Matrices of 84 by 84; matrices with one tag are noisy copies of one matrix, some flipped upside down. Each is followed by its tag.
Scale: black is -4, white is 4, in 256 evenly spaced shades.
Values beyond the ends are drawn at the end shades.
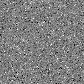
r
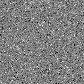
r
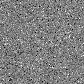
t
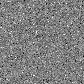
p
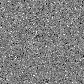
p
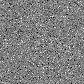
t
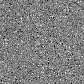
t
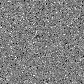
p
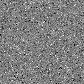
r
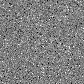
t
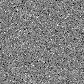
r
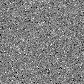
r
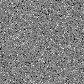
r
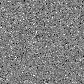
p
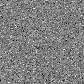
p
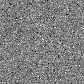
t
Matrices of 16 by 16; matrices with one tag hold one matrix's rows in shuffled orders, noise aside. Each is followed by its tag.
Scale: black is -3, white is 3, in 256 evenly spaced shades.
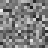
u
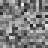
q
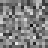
u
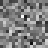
q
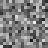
u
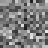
q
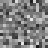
q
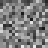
u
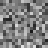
u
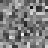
q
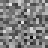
q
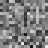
q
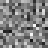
u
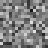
u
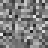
u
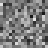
u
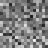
u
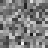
q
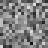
u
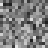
u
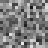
q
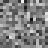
q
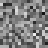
u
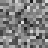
q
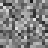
u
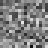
q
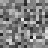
q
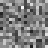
q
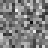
u
